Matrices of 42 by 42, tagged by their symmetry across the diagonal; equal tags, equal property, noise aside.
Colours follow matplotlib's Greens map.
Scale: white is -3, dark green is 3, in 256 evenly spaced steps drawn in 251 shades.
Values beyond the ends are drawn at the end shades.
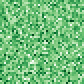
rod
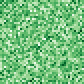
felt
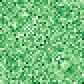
felt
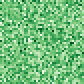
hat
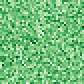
hat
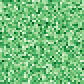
hat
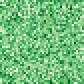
rod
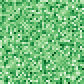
felt
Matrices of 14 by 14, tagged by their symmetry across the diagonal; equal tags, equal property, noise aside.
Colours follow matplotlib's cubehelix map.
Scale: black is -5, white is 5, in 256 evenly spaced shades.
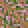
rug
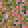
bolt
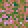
bolt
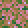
bolt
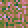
rug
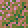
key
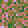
bolt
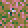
rug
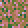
bolt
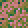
key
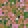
rug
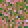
bolt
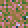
rug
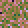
key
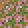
key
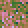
rug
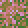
key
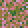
bolt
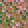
rug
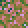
key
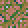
key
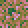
key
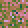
rug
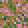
rug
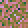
key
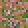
bolt
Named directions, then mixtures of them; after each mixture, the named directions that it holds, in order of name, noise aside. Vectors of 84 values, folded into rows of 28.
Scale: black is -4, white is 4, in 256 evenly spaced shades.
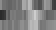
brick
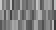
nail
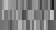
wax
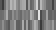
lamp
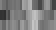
brick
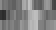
brick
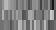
wax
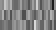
nail, wax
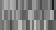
wax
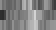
brick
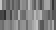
brick, nail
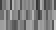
nail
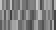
nail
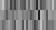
lamp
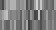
brick, lamp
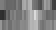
brick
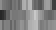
brick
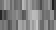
brick, wax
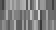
lamp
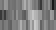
brick, wax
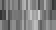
brick, lamp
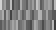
nail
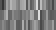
lamp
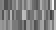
nail, wax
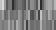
lamp, nail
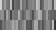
nail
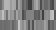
brick, wax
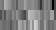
brick, wax
